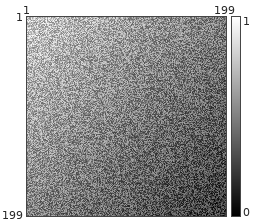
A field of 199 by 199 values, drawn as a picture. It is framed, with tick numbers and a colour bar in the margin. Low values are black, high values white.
Ninth with the lowest average: bottom right. Stripes: none. Ninth with the highest average: top left. Slope: up to the top left. Grain: fine.
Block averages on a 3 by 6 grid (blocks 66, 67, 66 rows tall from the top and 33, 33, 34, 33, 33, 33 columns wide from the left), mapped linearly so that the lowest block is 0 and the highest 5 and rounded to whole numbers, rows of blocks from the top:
544332
433221
322110
